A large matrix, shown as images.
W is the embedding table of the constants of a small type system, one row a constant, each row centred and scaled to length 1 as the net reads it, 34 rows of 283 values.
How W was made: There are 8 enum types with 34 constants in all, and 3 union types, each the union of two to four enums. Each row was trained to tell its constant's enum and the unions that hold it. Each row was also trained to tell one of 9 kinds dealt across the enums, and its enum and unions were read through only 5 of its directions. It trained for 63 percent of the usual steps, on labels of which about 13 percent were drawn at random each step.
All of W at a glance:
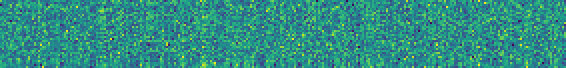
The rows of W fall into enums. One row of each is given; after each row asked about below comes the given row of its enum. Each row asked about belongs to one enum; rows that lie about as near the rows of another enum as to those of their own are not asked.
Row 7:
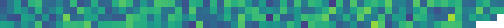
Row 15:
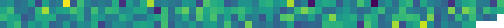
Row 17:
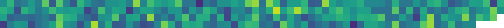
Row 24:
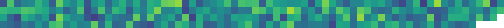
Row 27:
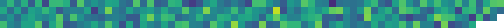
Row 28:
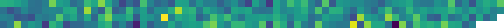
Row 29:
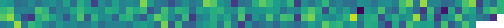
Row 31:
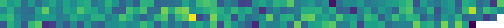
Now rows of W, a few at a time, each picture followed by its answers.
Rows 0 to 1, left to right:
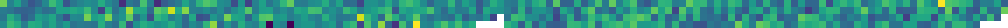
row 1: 7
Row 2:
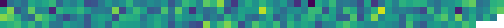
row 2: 29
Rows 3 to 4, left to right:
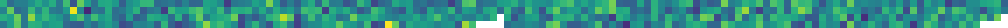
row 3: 15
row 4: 17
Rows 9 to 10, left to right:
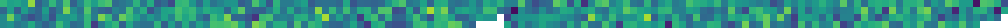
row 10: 7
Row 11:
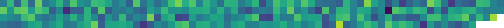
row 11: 24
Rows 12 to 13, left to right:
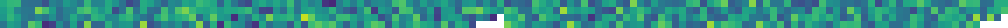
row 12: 31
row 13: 29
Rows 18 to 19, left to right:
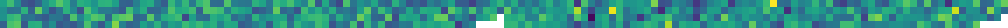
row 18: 28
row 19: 15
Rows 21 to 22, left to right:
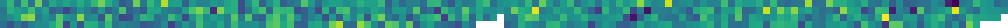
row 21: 24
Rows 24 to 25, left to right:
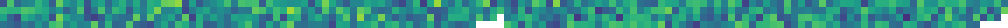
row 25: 7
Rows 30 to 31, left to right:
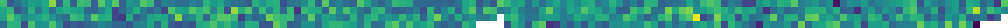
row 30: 15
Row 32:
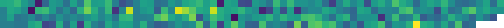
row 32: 31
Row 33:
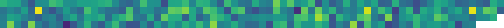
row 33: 28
